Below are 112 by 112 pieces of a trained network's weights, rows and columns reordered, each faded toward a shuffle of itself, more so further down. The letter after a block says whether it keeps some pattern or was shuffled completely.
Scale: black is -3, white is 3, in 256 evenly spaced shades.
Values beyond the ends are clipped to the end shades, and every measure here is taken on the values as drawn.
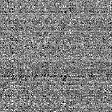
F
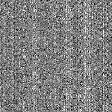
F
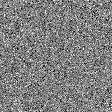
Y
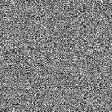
F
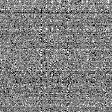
F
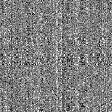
F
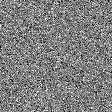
Y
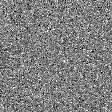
Y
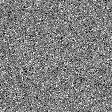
Y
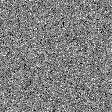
Y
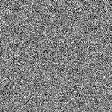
F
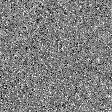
Y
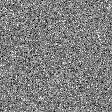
Y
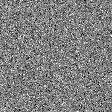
Y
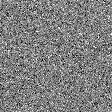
Y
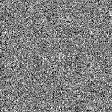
F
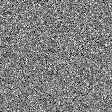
Y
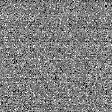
F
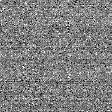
F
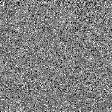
F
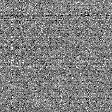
F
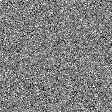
Y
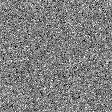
Y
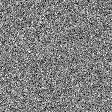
Y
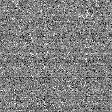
F
